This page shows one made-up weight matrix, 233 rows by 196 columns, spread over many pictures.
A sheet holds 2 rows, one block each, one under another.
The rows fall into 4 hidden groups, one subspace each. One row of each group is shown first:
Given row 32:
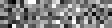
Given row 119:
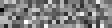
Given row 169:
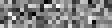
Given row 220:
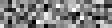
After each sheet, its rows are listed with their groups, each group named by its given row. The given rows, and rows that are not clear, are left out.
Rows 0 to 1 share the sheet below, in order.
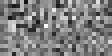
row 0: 32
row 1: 32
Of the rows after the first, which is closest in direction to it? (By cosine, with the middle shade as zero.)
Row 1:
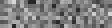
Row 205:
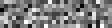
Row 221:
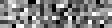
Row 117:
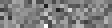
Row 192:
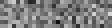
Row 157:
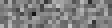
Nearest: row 192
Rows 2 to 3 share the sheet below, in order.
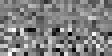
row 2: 169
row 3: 32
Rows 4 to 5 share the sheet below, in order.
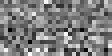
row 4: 169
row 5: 220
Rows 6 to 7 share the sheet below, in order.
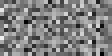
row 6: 119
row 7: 119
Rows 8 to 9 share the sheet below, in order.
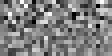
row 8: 220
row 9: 32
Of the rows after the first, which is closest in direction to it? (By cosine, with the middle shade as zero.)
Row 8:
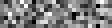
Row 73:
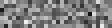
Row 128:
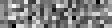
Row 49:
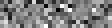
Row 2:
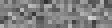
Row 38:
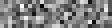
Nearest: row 128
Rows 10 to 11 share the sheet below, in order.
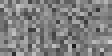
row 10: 119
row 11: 32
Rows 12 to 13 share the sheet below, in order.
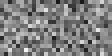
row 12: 220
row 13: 119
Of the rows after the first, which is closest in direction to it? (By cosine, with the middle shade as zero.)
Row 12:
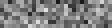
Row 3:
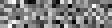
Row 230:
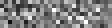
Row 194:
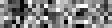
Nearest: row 3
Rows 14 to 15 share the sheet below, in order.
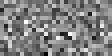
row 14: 119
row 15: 220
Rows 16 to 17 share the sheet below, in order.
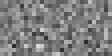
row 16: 169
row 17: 169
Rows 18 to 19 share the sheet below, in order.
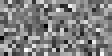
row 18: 220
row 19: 119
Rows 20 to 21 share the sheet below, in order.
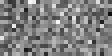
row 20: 32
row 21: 119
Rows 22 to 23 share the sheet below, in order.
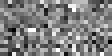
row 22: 220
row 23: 32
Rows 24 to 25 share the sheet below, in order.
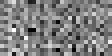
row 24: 32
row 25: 32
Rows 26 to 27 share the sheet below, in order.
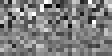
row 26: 169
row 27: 169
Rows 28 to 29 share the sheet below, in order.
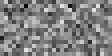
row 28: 220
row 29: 119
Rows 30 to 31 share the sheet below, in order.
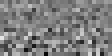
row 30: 119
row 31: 119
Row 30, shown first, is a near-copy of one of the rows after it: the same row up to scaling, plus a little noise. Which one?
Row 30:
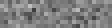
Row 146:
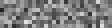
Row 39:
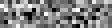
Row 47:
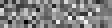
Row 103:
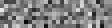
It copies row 39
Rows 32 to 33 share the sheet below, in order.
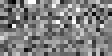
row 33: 119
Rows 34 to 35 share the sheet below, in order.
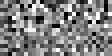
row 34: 169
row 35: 32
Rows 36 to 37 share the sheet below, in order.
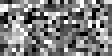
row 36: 119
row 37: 220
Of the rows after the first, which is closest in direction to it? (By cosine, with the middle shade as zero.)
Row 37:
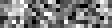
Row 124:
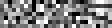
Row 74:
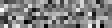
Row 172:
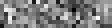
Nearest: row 124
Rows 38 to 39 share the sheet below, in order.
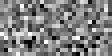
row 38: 169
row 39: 119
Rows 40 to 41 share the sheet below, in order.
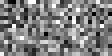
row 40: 32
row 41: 220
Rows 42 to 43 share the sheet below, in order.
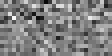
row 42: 169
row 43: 220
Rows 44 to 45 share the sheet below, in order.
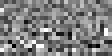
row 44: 119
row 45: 169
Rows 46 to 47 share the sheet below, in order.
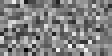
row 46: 32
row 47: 119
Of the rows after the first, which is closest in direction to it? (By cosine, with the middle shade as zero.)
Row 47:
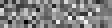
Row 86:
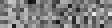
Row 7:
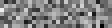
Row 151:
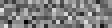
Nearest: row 151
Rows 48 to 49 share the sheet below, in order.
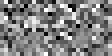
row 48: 220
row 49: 220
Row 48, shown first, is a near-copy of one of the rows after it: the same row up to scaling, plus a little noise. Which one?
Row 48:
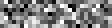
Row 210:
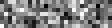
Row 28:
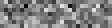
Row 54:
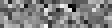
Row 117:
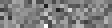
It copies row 28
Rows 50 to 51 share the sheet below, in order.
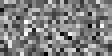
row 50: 119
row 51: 220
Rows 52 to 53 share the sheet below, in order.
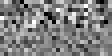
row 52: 220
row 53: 119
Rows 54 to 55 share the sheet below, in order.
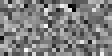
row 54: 220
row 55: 119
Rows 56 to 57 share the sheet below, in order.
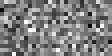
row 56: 119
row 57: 32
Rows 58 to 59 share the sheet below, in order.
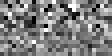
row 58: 220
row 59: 169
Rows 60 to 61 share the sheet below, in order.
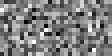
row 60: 119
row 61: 169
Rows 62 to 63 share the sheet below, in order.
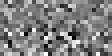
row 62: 220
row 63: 220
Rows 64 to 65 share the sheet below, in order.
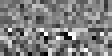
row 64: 169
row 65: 220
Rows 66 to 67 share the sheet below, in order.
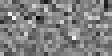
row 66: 169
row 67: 220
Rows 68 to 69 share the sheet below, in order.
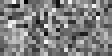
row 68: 32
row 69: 220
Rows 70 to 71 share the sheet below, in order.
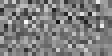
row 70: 119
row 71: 119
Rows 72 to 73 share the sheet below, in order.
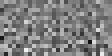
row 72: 119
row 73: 119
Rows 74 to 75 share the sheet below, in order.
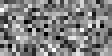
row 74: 119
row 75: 220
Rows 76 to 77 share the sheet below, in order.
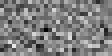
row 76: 119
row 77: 169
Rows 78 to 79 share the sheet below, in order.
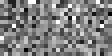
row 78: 32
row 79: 119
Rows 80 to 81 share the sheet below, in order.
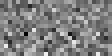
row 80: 119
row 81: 220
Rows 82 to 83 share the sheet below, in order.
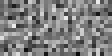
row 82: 32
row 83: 119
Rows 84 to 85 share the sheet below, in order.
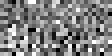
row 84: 32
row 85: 32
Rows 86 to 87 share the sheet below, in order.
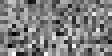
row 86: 32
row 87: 32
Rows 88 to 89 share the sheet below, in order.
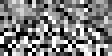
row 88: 220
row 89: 119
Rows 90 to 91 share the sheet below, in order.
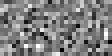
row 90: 119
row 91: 169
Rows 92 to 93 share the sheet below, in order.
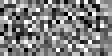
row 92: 119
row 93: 119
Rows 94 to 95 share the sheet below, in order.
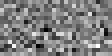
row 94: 119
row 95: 169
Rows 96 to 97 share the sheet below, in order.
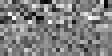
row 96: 169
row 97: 119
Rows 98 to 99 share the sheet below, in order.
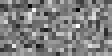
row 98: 119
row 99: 169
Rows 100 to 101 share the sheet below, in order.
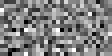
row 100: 119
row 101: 32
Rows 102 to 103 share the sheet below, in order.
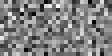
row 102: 169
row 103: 119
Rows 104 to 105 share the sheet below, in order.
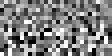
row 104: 119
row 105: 169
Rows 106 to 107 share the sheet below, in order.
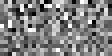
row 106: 169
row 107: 32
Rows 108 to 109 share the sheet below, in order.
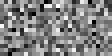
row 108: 169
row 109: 32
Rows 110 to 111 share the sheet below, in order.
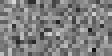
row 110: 32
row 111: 169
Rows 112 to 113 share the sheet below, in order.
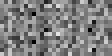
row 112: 169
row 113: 169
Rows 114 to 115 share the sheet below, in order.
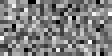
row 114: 32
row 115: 119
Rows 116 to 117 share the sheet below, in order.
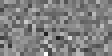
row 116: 119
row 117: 220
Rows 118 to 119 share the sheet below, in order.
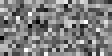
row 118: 220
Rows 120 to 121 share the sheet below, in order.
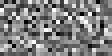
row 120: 119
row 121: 169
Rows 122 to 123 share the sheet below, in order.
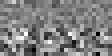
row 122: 32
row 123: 220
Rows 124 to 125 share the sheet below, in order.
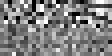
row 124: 220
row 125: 32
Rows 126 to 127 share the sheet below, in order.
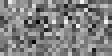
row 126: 220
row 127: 169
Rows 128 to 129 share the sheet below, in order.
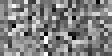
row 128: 32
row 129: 220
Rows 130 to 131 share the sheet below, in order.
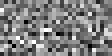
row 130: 119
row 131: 169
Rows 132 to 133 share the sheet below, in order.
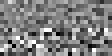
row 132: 220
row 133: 169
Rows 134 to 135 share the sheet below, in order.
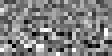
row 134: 119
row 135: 169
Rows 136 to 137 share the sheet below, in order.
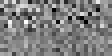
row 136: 119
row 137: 32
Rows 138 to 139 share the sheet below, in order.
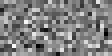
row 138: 119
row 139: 169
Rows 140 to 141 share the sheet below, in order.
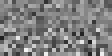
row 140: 169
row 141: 119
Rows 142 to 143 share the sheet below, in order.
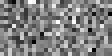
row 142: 32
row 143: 169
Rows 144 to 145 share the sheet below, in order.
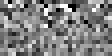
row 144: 220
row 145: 32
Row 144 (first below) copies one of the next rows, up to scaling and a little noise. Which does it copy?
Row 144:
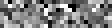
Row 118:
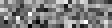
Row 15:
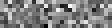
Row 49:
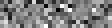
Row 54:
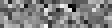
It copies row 54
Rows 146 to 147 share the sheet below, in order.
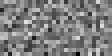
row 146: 119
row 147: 119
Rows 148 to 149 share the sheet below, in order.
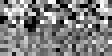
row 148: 220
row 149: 32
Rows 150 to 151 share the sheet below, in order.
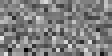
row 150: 169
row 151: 119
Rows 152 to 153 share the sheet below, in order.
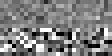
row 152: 169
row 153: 169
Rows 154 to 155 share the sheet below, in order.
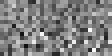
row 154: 32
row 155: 169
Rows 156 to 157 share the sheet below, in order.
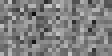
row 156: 169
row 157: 169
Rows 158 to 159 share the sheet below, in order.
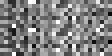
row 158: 32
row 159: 32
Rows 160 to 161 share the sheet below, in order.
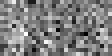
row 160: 32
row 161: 220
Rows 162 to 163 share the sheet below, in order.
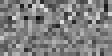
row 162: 169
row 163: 119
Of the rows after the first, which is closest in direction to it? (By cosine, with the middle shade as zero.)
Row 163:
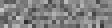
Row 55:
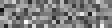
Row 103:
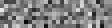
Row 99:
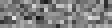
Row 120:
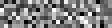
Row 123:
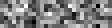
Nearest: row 103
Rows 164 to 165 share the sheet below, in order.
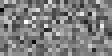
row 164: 119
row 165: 169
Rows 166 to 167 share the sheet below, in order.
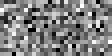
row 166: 119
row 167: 32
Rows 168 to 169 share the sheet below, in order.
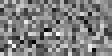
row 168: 119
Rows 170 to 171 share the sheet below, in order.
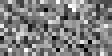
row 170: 220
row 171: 119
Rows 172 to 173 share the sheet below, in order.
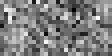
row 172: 220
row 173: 220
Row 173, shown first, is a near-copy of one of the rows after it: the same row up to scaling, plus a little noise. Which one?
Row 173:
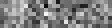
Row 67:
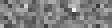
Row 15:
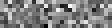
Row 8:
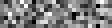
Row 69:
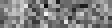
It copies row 69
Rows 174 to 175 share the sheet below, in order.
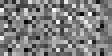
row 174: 119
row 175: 119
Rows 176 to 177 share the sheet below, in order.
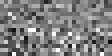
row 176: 169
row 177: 32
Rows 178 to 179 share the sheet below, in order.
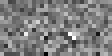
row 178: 220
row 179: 220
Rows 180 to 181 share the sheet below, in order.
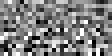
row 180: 220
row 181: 119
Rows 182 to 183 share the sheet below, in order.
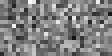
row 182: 32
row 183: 220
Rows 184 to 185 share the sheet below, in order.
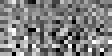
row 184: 32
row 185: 32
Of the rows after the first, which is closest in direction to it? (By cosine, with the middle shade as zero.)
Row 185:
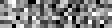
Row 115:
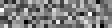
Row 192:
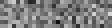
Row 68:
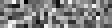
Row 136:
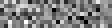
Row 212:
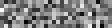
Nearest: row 192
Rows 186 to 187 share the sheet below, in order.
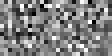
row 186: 169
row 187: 119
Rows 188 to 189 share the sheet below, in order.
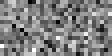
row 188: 32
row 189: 220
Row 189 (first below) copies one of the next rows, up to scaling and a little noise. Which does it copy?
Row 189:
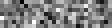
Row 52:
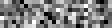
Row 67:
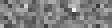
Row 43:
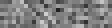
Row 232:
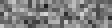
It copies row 52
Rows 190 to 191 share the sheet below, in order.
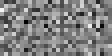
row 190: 119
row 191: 119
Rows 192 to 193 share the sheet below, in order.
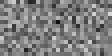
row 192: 32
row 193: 119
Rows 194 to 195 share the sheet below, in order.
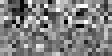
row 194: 220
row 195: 169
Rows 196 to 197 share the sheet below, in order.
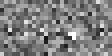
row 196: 119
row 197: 220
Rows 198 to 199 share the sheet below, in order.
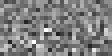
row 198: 119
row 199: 169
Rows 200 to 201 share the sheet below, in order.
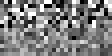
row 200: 169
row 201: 220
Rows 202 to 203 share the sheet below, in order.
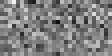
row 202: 32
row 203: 169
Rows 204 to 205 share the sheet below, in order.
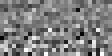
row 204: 119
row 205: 119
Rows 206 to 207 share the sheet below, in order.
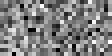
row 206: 169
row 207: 32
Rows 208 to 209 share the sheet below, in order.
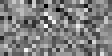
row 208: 220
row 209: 119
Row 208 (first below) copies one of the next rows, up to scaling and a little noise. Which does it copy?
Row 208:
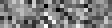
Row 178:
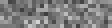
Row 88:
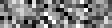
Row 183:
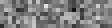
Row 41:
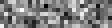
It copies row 88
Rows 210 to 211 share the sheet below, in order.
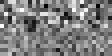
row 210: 220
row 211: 32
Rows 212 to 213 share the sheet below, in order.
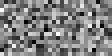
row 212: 119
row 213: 169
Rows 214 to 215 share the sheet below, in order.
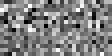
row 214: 119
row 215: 32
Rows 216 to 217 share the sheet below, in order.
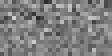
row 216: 169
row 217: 169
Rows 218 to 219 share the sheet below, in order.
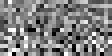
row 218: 220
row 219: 32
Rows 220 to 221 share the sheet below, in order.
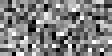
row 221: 32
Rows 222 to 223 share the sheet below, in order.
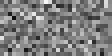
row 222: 169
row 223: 119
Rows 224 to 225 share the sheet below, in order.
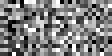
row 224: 32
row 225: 32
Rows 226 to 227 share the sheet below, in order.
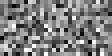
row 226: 32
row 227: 119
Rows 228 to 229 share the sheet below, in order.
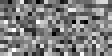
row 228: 220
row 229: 32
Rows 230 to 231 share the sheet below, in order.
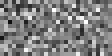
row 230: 119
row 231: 119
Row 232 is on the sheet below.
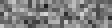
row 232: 220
